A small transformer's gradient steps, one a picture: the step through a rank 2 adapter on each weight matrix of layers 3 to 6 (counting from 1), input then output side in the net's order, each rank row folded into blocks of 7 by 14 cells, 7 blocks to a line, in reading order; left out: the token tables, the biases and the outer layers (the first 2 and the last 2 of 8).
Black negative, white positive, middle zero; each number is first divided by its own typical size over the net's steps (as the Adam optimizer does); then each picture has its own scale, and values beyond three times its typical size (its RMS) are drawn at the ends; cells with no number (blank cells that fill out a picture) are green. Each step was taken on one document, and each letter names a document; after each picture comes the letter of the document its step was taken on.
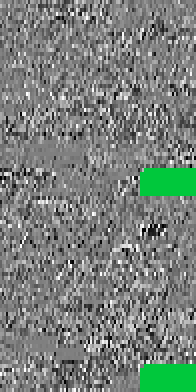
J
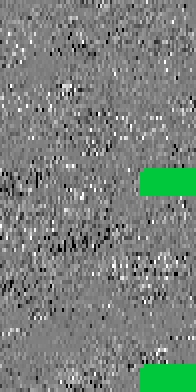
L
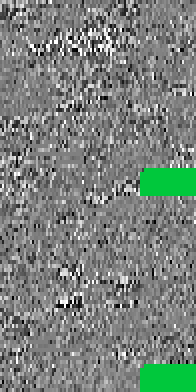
J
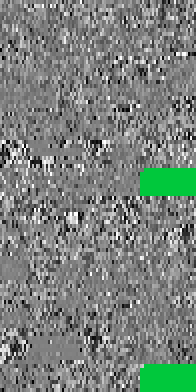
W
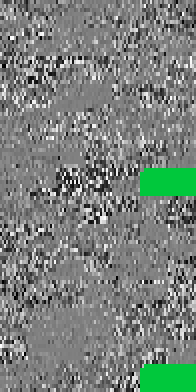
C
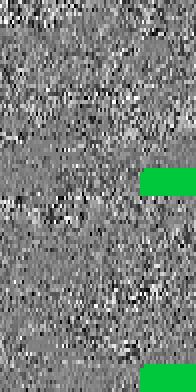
W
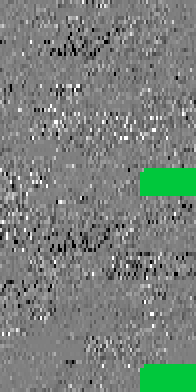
L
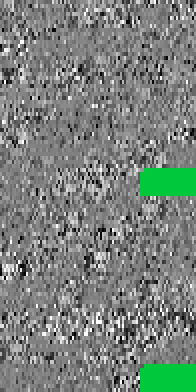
W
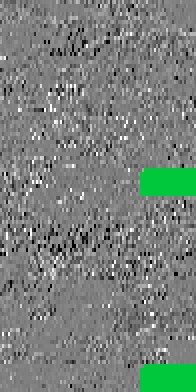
L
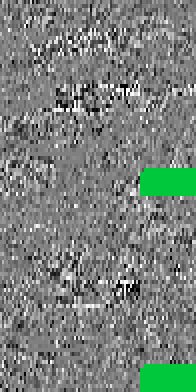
J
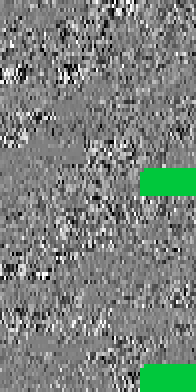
W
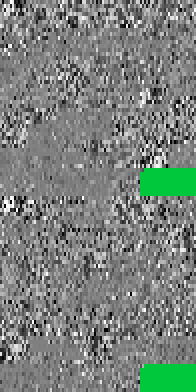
W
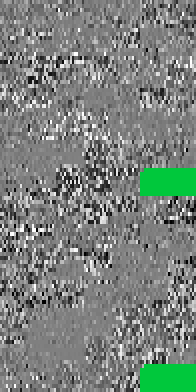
C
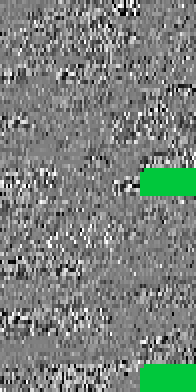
J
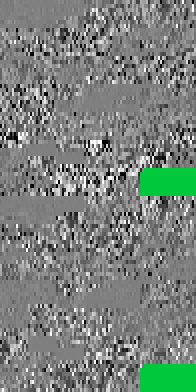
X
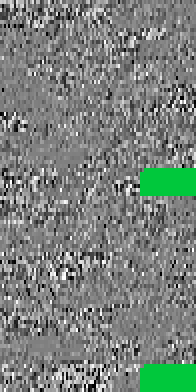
J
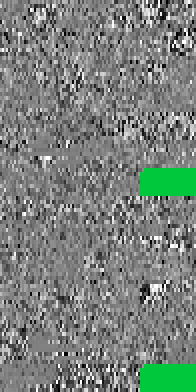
W
